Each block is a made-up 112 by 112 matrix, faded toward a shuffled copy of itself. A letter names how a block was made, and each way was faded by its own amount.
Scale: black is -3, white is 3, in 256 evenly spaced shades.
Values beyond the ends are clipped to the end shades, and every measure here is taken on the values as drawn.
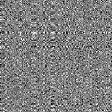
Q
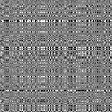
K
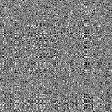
Q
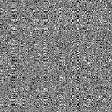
Q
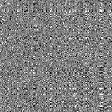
Q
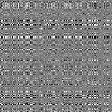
K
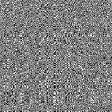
Q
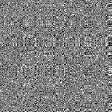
Q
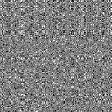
Q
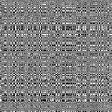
K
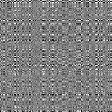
K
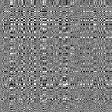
K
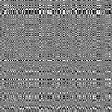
K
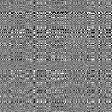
K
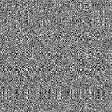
Q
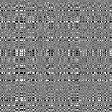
K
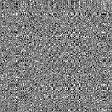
Q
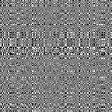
K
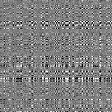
K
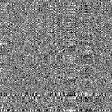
Q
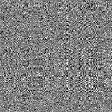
Q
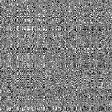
Q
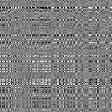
K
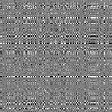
K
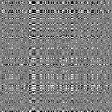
K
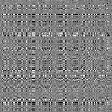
K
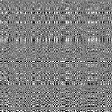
K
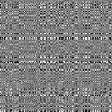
K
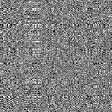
Q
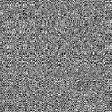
Q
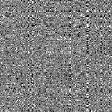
Q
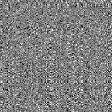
Q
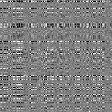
K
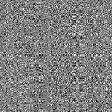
Q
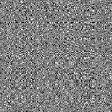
Q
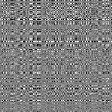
K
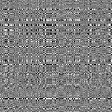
K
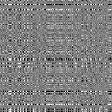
K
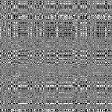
K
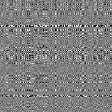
K
